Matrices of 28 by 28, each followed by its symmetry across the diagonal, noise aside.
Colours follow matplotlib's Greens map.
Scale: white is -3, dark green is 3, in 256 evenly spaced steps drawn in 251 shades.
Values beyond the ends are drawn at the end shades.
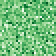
antisymmetric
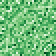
symmetric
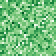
symmetric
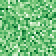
antisymmetric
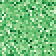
antisymmetric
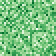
symmetric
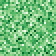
symmetric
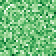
symmetric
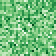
antisymmetric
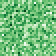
symmetric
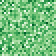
symmetric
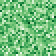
antisymmetric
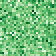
antisymmetric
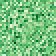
symmetric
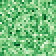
symmetric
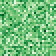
antisymmetric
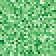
antisymmetric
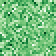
antisymmetric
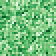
antisymmetric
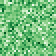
antisymmetric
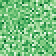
symmetric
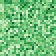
antisymmetric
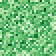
symmetric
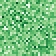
symmetric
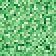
symmetric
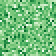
antisymmetric
